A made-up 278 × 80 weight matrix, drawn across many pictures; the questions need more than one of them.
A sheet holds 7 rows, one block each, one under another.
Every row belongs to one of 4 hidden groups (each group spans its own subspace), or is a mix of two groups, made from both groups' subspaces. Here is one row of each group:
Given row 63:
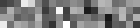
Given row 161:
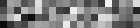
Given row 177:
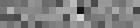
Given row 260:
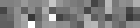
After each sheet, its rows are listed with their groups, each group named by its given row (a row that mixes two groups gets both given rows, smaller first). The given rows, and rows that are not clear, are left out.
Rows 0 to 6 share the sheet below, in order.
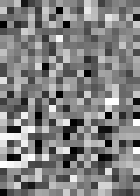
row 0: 63
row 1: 63 and 260
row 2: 63
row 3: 63
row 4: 161
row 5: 161
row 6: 161
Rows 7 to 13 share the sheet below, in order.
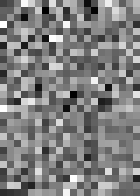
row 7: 63
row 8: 260
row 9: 260
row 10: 161
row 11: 63
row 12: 63
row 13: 161
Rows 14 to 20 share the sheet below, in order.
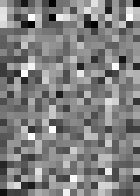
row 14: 260
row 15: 177
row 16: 177
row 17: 63
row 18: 260
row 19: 161
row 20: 161
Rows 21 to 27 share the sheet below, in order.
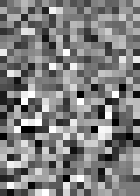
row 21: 260
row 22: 63
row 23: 161 and 260
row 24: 177
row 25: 161
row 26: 63 and 161
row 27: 161 and 177
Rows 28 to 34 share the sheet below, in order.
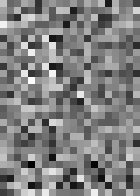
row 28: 161
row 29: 260
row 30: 260
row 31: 177 and 260
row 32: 260
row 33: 260
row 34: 177 and 260
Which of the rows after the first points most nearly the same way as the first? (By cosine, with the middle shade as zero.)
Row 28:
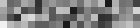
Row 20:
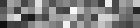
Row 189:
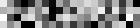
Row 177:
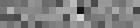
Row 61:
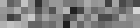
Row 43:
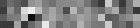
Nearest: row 61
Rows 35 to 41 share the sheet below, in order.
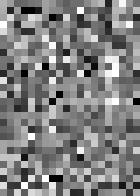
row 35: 161 and 177
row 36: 63
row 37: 63
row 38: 63
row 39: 260
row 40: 177
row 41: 260
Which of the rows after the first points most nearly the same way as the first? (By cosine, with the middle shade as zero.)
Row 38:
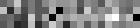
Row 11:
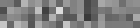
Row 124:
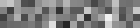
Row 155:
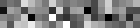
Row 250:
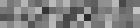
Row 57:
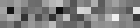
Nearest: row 57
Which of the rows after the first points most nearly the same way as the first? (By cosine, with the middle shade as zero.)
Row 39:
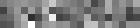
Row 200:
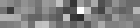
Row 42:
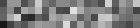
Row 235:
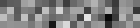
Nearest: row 42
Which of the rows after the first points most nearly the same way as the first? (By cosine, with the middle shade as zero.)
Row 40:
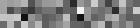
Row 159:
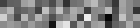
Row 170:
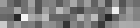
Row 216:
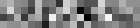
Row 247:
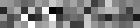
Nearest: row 159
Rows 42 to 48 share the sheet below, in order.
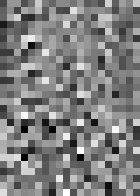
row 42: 161
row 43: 161 and 177
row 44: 161 and 177
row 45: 161 and 177
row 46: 63 and 177
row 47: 177
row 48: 63
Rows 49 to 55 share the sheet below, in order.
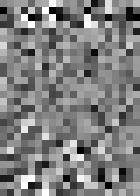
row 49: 260
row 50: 260
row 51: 63
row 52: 260
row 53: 177
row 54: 177
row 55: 177
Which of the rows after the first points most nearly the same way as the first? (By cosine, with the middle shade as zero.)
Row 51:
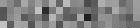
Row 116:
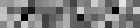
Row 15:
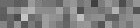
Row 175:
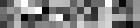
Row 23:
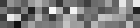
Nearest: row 175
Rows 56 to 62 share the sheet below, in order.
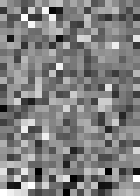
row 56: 260
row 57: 63 and 177
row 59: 161
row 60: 177
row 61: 161
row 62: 161
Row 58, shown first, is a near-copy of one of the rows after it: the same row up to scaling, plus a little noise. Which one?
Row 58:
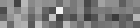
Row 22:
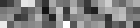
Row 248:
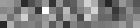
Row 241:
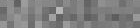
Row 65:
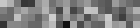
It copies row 241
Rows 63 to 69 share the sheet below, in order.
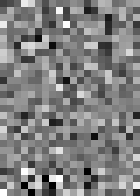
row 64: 63 and 161
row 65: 63
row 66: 177
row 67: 260
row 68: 63 and 260
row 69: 63 and 260
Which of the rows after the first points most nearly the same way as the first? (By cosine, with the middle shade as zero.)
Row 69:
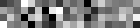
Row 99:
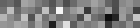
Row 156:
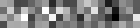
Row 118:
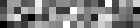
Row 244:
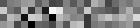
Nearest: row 244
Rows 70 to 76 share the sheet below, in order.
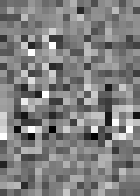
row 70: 177
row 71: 260
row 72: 260
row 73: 63 and 161
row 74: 161 and 260
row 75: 161
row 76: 161 and 177
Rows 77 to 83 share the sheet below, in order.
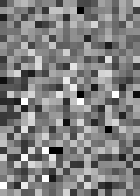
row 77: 177 and 260
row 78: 63 and 260
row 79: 161
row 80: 177
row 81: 63 and 177
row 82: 260
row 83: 63 and 260
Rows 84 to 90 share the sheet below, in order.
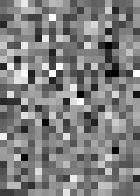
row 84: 161 and 260
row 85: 63 and 161
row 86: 63
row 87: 177
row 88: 63
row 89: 161 and 177
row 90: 161
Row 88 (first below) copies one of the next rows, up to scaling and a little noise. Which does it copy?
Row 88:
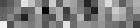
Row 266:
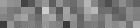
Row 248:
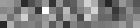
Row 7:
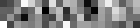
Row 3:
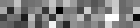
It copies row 7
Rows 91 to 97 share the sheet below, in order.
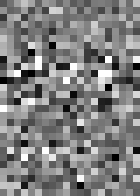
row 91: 260
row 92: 260
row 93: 161
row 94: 161
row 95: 177
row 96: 63 and 177
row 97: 177
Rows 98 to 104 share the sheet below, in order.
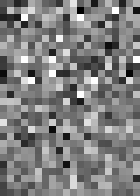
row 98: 177
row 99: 63
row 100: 260
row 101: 177
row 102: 63 and 260
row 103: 63
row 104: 161 and 177
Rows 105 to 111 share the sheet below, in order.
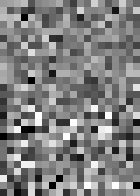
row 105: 177
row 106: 260
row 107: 260
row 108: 260
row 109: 161
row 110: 177 and 260
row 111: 63
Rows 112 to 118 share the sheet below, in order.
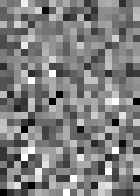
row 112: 63 and 161
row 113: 177
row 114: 260
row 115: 63
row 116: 177
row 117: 177
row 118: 161
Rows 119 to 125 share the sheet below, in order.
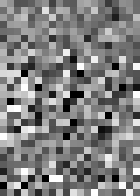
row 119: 63
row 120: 63 and 260
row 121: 177
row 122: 161
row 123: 161
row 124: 63
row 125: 260
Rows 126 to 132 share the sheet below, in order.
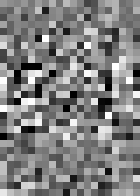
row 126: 63
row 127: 63
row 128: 63 and 161
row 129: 161
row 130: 161
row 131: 63 and 161
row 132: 161
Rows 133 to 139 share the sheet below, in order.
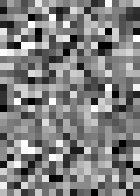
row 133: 161 and 260
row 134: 161
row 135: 177 and 260
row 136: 161 and 260
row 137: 63
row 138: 161
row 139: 260
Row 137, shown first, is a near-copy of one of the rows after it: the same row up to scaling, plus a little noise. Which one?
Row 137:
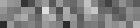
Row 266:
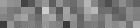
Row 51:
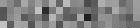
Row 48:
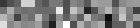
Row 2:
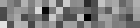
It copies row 266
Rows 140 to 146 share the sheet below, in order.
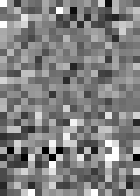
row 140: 63 and 161
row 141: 63 and 177
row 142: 161
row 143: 63 and 260
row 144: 161
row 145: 63
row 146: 260
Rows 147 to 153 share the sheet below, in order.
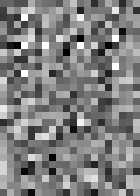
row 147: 177
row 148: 161 and 177
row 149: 161 and 177
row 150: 161
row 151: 63 and 177
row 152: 161 and 260
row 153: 63 and 260
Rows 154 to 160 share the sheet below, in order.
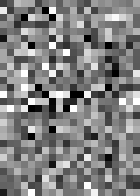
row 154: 63 and 260
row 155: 63 and 260
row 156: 63
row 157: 161 and 260
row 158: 260
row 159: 63
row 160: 63 and 260
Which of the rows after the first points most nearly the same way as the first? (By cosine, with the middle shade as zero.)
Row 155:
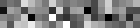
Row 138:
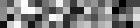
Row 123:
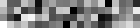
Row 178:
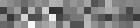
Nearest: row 178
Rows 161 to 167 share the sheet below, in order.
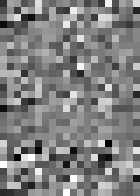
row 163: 177
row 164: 161
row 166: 161
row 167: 161
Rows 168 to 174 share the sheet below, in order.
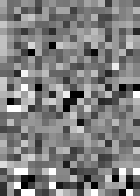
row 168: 161
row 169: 260
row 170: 161 and 177
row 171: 161
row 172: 177
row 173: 161
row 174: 177 and 260
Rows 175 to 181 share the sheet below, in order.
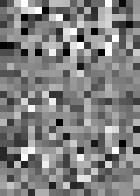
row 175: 63 and 161
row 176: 63 and 177
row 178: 260
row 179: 63
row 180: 177
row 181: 177 and 260
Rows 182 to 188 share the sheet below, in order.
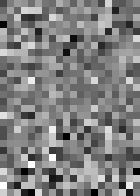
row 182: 161
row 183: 161
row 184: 161 and 260
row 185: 260
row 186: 63
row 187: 260
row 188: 260
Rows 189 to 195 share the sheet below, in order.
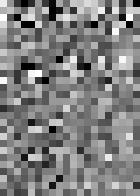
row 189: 260
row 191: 161 and 177
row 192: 161
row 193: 161 and 260
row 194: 177 and 260
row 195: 63
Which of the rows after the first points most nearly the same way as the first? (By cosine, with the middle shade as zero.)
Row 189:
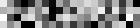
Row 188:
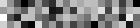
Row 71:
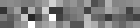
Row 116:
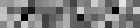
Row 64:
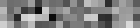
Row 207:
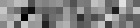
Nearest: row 188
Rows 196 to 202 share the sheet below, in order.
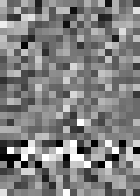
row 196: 161
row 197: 177
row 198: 161
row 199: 161
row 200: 177
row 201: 177
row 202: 63
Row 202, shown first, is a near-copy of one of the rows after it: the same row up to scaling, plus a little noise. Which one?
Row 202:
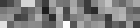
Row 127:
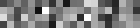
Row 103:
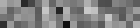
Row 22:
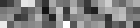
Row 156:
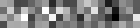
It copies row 22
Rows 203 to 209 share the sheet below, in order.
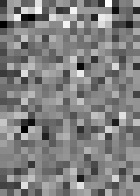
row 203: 161
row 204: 161 and 260
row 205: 177
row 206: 177
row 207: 177
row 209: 177
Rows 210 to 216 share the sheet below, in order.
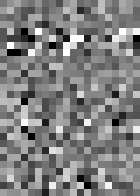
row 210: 177
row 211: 161
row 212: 260
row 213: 177
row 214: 161 and 260
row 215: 260
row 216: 63 and 177
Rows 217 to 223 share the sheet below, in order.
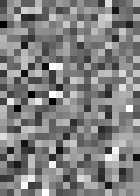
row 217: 161
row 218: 177
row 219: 260
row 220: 161 and 260
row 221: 161
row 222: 63 and 161
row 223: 177
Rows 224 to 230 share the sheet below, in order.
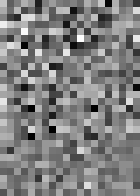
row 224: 161
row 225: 63 and 177
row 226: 260
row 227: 260
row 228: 260
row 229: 177
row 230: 63
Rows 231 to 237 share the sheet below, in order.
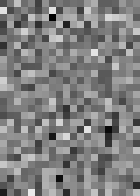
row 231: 63 and 260
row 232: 260
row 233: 161
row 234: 63
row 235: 63
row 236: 161
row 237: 63 and 260
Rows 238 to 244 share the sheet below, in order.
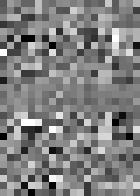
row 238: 161
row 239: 63 and 161
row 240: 161
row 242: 161
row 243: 177 and 260
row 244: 260
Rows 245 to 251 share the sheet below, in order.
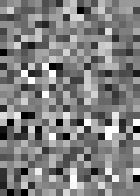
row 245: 177
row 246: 161
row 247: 260
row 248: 63
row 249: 63
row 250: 63 and 161
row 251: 161 and 177
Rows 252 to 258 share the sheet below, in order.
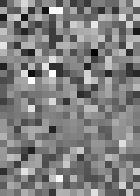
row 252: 260
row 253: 260
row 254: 260
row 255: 177 and 260
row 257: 161 and 177
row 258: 63 and 260
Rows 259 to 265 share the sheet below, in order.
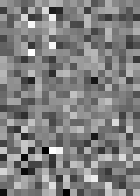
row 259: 260
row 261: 260
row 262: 161
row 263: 177 and 260
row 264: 260
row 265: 63
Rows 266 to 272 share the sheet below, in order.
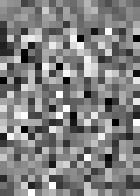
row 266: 63
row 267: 161 and 177
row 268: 63
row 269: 63
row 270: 161 and 177
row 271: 63
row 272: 260
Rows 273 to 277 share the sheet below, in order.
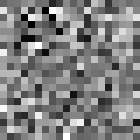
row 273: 260
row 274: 161 and 177
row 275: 177
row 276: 161
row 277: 63 and 161
